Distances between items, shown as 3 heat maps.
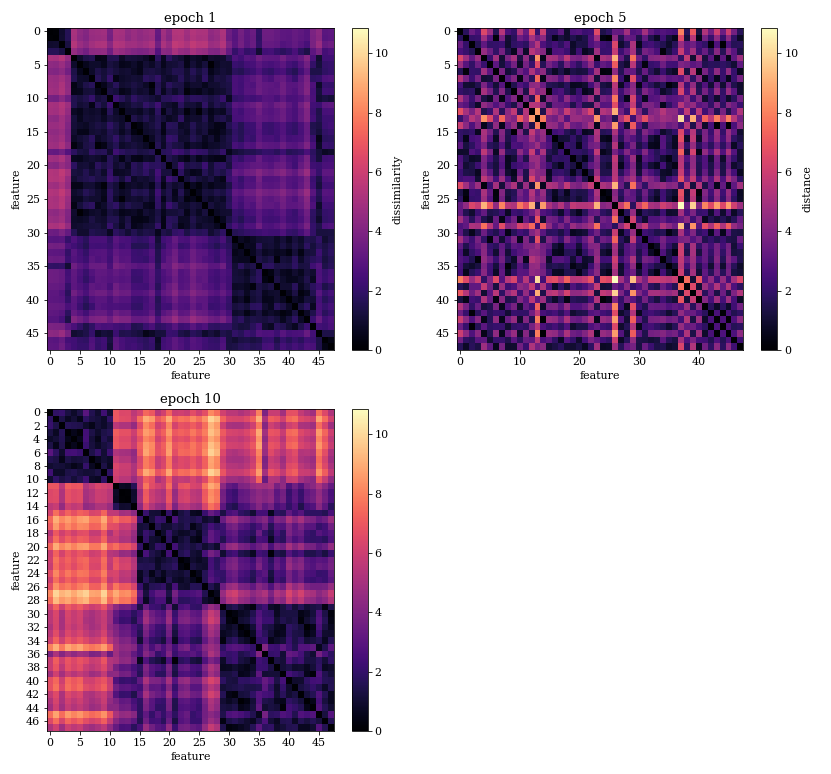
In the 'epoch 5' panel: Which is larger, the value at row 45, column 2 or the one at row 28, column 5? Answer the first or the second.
the first
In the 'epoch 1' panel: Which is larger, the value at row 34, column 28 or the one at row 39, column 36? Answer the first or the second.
the first
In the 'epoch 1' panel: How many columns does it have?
48
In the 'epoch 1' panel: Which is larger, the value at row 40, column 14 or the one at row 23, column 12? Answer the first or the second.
the first
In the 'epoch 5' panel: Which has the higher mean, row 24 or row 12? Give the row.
12
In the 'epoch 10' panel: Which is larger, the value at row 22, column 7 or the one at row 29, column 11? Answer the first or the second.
the first
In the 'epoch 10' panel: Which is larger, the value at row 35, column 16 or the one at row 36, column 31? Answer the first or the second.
the first
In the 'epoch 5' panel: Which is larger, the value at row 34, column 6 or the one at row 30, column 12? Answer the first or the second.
the second
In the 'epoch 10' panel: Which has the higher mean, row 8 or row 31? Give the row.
8
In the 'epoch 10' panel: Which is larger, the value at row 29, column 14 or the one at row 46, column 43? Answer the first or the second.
the first
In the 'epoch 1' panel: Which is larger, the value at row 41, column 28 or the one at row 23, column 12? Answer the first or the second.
the first
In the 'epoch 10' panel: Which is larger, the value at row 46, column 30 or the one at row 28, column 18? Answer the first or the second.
the second
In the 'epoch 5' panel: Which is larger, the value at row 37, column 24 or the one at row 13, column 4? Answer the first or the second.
the second
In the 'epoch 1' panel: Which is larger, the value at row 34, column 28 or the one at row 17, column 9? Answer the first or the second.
the first
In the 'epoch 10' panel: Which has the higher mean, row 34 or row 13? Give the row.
13
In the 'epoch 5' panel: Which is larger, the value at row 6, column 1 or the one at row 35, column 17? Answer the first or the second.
the second
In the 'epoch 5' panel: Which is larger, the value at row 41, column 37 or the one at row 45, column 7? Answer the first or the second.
the first
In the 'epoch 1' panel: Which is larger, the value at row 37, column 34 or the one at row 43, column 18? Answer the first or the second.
the second
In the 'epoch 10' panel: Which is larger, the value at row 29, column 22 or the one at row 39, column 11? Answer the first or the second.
the second
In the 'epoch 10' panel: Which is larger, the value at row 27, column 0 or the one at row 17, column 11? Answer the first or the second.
the first
